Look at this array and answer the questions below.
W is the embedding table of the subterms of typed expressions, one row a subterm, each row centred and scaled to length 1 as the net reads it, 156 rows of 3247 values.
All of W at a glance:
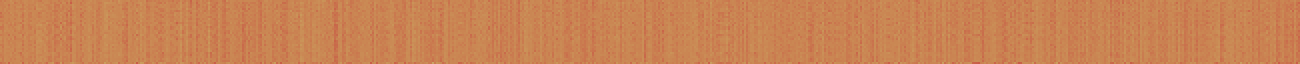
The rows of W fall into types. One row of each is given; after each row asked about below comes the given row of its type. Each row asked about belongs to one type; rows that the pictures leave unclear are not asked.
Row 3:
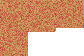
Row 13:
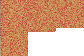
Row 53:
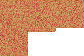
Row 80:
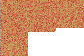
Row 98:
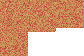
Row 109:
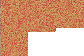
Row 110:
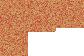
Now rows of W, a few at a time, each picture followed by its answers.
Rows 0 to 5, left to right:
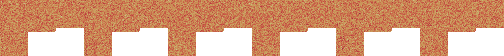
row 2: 80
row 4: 3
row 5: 98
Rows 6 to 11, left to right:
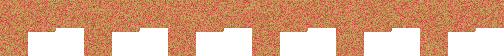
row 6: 110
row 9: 3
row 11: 80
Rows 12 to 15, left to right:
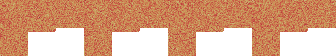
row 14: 110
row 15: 13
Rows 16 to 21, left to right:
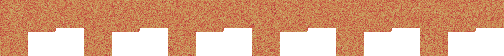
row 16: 13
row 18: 3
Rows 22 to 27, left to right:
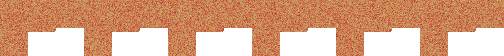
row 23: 80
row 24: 13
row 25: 109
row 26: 53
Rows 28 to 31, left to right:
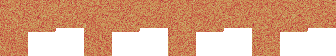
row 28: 53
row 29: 53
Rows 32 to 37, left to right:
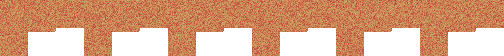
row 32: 110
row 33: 3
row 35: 98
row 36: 53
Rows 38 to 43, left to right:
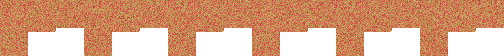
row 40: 109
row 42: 109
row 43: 53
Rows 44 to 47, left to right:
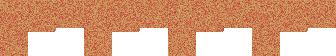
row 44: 3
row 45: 13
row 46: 13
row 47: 3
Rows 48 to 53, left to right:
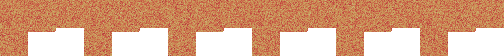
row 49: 98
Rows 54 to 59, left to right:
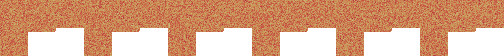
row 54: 110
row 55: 3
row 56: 53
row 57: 3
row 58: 80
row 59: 53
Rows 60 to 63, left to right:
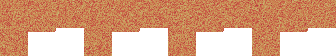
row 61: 98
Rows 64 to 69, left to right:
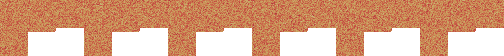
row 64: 98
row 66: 109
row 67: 109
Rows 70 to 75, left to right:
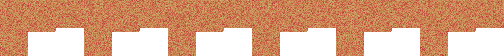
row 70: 98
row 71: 109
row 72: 3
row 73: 109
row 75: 3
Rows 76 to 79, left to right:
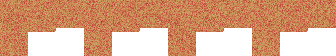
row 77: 98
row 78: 53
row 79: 80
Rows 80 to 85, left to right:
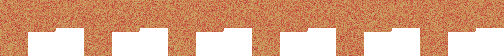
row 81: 110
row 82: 80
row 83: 80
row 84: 53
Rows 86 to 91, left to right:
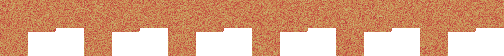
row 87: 13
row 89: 110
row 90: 53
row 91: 98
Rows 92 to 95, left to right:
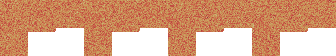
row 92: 98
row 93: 3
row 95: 53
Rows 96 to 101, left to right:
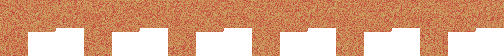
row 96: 53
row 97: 3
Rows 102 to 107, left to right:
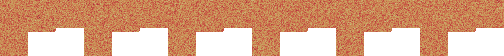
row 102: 109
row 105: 80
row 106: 110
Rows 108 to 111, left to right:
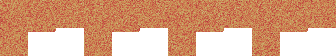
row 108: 13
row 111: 98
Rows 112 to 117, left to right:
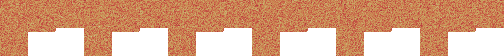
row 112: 109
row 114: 98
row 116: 109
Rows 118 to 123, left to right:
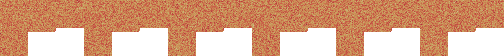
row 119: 3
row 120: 80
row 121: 53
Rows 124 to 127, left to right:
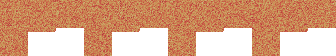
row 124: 98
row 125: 53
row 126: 98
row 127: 13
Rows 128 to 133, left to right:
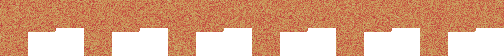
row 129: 98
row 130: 80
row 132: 109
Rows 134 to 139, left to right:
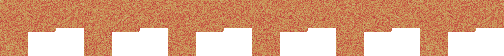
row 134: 80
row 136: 3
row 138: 109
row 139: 80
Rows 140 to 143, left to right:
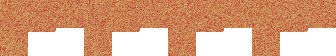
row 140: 80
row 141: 109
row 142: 109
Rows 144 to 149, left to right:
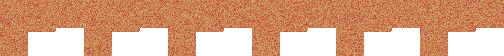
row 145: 98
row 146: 98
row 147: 80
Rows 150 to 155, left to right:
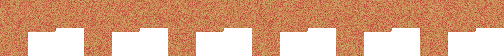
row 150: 109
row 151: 98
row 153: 109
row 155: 13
